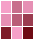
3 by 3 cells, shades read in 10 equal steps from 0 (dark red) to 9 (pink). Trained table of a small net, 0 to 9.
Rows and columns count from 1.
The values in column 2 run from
5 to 9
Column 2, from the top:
6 5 9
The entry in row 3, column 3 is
0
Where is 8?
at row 1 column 3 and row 2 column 1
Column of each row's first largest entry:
1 1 2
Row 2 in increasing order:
3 5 8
